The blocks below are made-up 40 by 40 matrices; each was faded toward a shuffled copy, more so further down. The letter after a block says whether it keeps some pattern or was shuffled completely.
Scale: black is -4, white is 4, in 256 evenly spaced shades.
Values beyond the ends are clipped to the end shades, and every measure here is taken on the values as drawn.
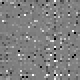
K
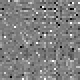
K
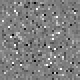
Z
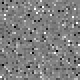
Z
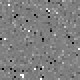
Z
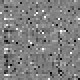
K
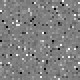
Z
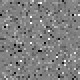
Z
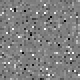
Z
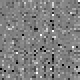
K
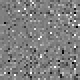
K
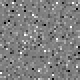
Z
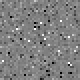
Z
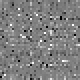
K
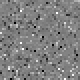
Z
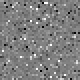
Z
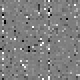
K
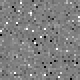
Z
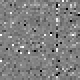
K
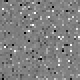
Z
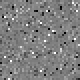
Z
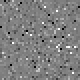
Z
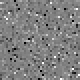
Z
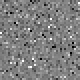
Z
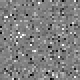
K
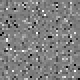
K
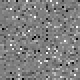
K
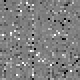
K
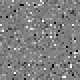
Z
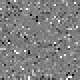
Z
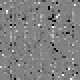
K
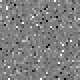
Z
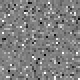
Z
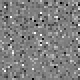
K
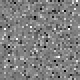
Z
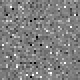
Z
